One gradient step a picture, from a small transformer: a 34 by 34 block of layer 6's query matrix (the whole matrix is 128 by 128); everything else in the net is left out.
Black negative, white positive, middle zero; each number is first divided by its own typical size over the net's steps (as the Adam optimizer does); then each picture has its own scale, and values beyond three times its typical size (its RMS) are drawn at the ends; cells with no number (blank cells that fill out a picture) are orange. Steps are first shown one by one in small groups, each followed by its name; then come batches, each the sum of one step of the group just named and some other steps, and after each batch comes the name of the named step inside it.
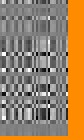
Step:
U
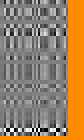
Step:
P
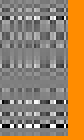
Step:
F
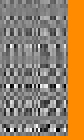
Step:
P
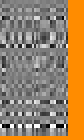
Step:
F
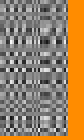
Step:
P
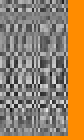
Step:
P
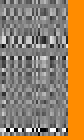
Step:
P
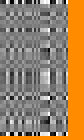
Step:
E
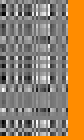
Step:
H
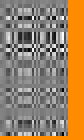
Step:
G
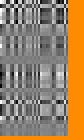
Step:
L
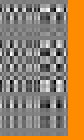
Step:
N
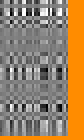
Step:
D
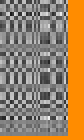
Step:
D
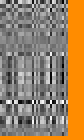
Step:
H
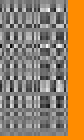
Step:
N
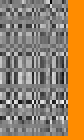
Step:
E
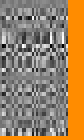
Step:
G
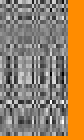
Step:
G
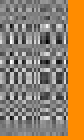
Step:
G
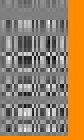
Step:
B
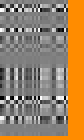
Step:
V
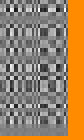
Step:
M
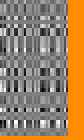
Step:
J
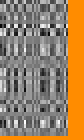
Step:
J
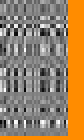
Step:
J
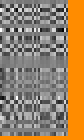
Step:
V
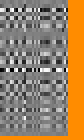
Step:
V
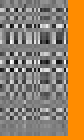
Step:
V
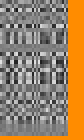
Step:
V
